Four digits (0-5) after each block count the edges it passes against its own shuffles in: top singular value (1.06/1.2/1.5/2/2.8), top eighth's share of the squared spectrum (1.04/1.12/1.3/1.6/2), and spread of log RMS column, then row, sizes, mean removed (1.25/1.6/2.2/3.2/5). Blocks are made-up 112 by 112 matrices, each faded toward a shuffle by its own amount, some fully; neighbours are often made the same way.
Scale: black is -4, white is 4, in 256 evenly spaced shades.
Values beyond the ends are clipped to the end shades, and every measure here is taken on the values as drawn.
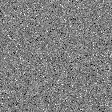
0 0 0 0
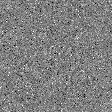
0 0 0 0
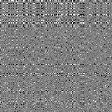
5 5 3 4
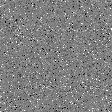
3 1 0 0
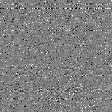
4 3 1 2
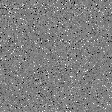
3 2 0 1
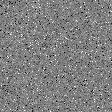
2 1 0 0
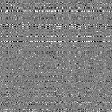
5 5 2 4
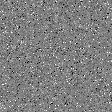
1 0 0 0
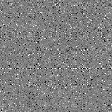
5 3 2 2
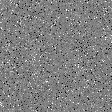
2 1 0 0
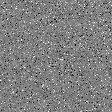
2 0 0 0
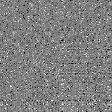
4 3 1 1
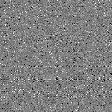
4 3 1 2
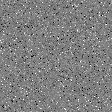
1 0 0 0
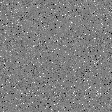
2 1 0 1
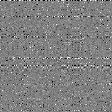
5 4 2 3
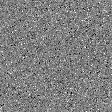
2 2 0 0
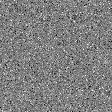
2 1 0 0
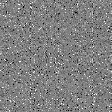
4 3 2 1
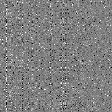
4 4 3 2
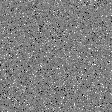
0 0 0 0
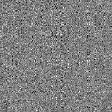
4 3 3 2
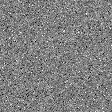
1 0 0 0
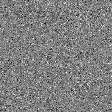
3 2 0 1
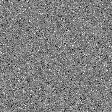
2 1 0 0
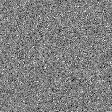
3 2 0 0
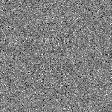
3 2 1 1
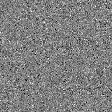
3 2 0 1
